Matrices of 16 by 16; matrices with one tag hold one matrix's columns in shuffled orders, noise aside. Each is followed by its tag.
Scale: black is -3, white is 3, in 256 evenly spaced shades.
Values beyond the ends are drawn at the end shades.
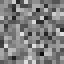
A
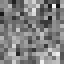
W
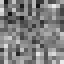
W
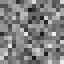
A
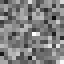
A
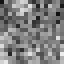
W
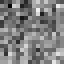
W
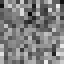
W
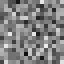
A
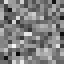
A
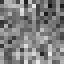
W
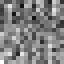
W
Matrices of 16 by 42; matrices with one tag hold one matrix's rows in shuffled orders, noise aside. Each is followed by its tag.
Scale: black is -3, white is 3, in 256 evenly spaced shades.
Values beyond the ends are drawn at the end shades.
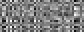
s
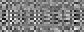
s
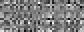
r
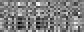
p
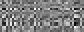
s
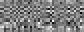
r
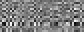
s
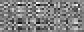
p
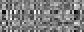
s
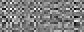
s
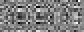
p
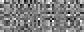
r
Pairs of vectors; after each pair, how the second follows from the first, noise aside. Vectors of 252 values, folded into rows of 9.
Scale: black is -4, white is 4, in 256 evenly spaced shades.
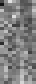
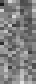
copied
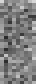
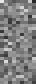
sign-scrambled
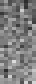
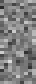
shuffled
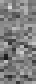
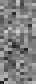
shuffled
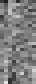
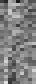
copied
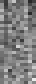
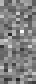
shuffled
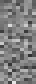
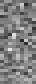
shuffled
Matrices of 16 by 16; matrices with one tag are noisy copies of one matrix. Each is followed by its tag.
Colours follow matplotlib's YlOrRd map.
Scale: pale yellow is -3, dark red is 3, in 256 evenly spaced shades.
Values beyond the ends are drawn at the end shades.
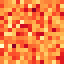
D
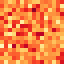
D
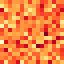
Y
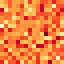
Y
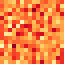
D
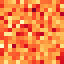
D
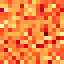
Y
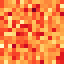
D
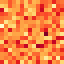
Y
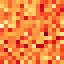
Y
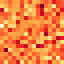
Y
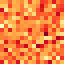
Y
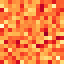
Y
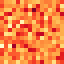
D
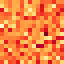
Y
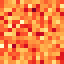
D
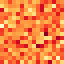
Y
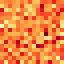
Y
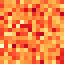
D
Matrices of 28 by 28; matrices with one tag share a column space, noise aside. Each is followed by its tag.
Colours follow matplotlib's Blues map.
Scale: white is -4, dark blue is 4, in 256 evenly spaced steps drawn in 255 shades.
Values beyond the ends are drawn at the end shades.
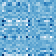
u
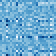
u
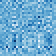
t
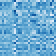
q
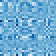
u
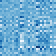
t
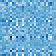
u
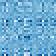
u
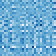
t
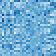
q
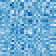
q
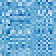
q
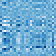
t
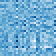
t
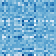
u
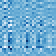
t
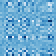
u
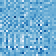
t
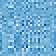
t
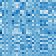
q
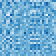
q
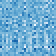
t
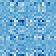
u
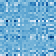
u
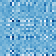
u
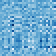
t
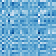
q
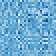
q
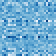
u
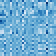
q
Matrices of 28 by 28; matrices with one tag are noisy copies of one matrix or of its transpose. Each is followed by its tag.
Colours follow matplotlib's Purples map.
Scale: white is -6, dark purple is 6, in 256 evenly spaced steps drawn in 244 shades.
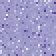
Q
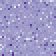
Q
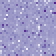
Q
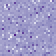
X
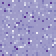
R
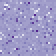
X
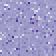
X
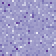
R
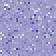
X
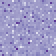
R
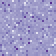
R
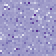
X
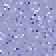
X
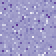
R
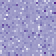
Q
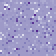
X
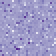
R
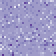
Q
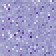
X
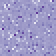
X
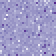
Q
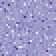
R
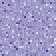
R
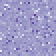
X
